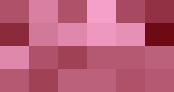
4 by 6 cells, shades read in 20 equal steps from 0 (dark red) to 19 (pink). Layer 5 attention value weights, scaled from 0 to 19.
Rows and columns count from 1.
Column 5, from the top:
8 17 10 9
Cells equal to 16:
2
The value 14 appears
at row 2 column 2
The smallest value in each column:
4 7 7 10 8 0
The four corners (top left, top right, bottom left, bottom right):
9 5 10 10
